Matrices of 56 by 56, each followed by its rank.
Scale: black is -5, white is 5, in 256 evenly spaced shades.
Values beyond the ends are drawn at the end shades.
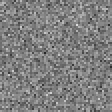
full rank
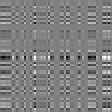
one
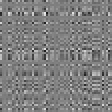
two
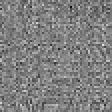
ten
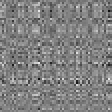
three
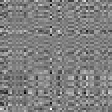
three
